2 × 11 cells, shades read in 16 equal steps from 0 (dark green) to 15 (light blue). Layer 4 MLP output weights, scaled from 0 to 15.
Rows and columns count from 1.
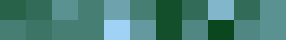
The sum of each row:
66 70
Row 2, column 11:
8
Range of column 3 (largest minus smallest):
2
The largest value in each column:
6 5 8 6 15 9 1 7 12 7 8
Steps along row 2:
down up same up down down up down up up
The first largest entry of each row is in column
9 5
